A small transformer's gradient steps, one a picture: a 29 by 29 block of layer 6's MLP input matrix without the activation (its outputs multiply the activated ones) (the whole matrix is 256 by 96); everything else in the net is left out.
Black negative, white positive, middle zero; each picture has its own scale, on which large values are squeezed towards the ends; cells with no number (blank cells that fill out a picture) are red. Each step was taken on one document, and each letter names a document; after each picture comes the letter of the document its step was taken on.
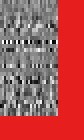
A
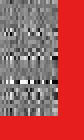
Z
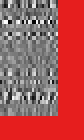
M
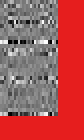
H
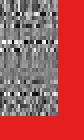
A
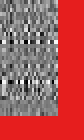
Z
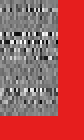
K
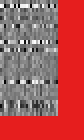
A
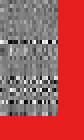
H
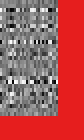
H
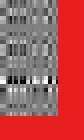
H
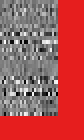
K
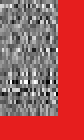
M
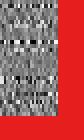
A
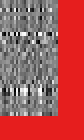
K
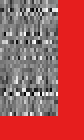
K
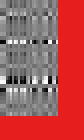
H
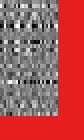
A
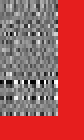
Z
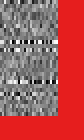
A
